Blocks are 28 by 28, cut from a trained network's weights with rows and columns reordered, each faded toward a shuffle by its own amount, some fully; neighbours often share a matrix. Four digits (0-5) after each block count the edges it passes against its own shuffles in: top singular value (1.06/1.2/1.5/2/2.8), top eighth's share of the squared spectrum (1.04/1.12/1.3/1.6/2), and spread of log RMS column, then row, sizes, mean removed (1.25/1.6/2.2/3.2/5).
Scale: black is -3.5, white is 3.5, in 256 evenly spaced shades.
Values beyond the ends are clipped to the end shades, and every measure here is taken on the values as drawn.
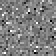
0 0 0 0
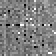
2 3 0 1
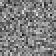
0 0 0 0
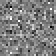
3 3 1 0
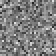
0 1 0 0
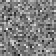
0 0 0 0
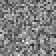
0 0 0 0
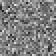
0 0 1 0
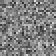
2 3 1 0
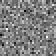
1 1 0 0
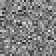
2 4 1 1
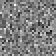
0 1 0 0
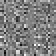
3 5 3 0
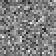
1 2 0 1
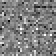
1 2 1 0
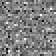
1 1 1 0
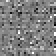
2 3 2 0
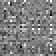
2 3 2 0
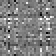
3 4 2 0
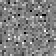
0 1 1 0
